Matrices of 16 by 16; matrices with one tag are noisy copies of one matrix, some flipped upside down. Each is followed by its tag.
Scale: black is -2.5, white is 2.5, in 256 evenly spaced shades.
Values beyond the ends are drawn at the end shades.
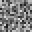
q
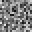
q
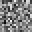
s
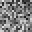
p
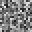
q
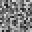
q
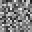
s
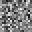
s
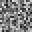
q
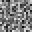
q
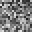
p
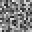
q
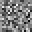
s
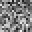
p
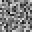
q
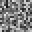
q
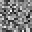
s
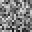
p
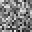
p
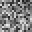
p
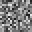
s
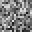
p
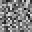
s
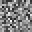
s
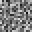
q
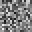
s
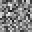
s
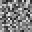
s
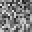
p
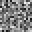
q
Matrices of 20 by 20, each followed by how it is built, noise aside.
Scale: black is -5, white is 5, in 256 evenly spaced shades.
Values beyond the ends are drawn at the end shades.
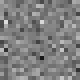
low rank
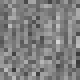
low rank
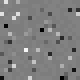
sparse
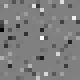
sparse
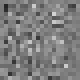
low rank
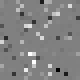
sparse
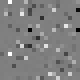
sparse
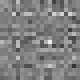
low rank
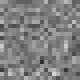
low rank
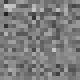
low rank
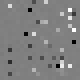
sparse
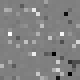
sparse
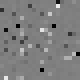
sparse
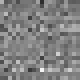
low rank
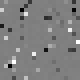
sparse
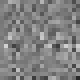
low rank
